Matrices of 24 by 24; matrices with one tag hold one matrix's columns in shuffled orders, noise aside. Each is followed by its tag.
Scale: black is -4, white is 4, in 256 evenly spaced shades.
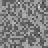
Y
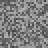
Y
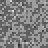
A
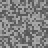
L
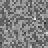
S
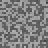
A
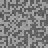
L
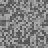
L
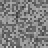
Y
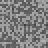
A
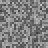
A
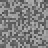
S
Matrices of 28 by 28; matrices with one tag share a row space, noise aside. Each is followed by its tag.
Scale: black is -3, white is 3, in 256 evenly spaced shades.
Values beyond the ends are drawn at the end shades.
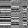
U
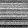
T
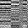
U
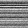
T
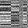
U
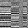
U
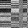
U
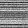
T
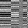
U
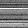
T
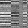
U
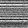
T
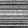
T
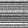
T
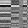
U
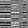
U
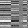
U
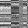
U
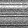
T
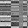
U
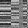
U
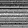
T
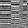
U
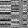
U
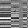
U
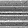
T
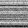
T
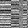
U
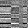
U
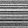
T
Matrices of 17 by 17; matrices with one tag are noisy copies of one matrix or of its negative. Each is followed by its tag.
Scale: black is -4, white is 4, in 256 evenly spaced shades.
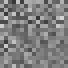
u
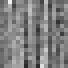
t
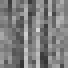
t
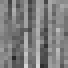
t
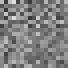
u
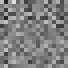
u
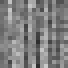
t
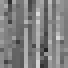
t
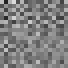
u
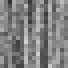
t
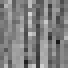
t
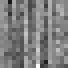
t
